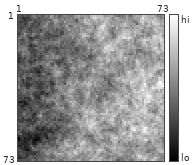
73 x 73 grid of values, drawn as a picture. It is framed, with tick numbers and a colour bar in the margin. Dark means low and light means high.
The field climbs toward the right. The middle right is the ninth with the highest average. No regular stripes run through it. The bottom left is the ninth with the lowest average.
